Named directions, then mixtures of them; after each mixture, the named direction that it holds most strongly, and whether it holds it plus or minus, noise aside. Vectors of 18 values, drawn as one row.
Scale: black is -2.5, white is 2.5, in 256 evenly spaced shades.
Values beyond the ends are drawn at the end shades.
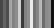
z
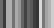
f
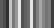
z, plus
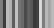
f, plus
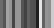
f, plus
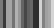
f, plus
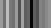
z, minus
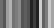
f, plus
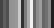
z, plus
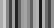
f, minus
